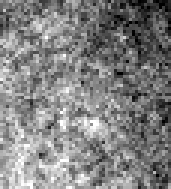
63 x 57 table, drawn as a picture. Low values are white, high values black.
Neither half mirrors the other. The bottom left is the ninth with the lowest average. No row or column stands out. The ninth with the highest average is the top right. On average the colour sits 50% of the way up the scale. There is an overall slope up to the top right.
